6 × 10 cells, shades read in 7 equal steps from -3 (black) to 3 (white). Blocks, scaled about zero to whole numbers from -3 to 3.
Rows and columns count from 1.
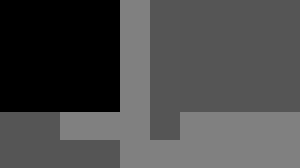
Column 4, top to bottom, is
-3 -3 -3 -3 0 -1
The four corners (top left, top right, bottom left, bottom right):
-3 -1 -1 0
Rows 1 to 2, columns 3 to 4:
-3 -3 / -3 -3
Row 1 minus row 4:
0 0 0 0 0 0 0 0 0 0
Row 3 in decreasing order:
0 -1 -1 -1 -1 -1 -3 -3 -3 -3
